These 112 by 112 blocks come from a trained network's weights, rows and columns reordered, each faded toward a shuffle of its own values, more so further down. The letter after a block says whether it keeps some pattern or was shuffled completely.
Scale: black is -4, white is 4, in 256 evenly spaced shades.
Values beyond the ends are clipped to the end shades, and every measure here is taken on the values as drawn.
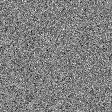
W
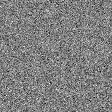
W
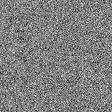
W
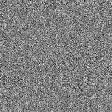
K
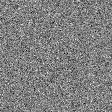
W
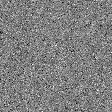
W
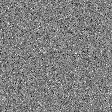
W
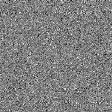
K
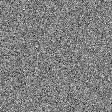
W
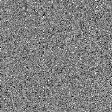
K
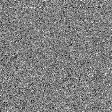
K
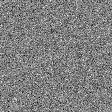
W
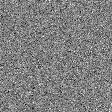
W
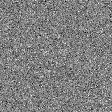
W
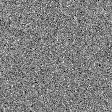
W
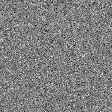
K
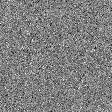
W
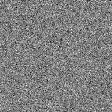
K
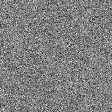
K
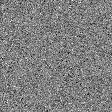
W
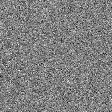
K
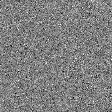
K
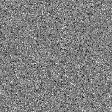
K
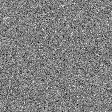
W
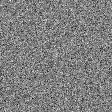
W
